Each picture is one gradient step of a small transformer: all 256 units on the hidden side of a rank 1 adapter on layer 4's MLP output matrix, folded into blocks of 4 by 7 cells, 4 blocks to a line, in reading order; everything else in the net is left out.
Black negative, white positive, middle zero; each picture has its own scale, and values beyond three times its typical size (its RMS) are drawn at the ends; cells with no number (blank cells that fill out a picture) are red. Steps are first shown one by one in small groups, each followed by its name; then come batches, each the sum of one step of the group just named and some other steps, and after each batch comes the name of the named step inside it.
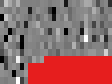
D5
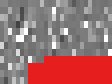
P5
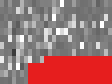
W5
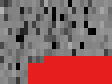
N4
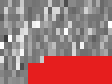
D5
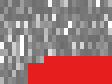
W5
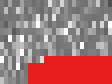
W5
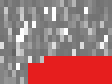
W5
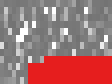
P5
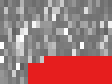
W5
